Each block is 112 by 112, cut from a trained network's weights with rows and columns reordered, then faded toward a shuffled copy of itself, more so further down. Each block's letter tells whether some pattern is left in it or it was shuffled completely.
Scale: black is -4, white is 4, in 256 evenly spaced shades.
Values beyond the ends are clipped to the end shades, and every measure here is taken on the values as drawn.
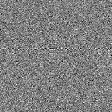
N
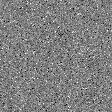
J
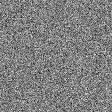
J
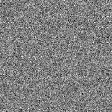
N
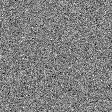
J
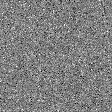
J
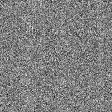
N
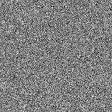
N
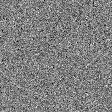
J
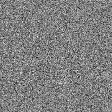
N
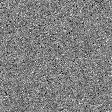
J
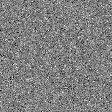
J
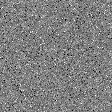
J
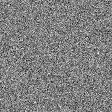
J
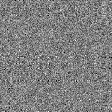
N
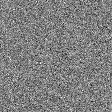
J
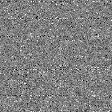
N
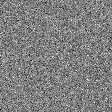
J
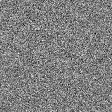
N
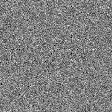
N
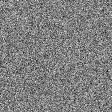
J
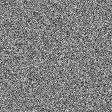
J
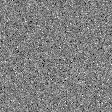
J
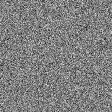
N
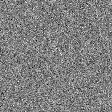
J
